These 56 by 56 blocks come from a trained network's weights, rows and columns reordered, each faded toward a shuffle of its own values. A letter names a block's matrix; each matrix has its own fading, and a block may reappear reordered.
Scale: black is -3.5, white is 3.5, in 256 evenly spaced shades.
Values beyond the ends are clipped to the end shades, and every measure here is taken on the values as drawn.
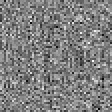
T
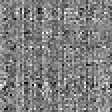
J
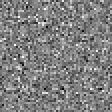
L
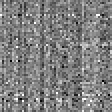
J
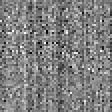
J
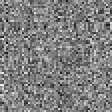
T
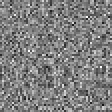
T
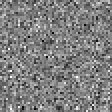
L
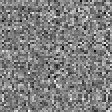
T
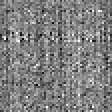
J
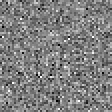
L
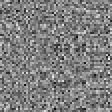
T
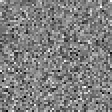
L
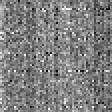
J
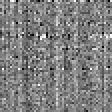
J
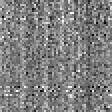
J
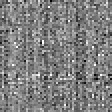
J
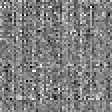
J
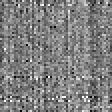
J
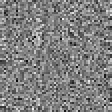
T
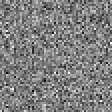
T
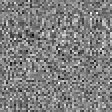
T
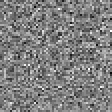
T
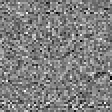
L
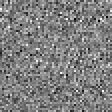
L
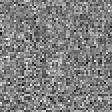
T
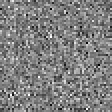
L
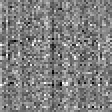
J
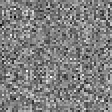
T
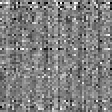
J
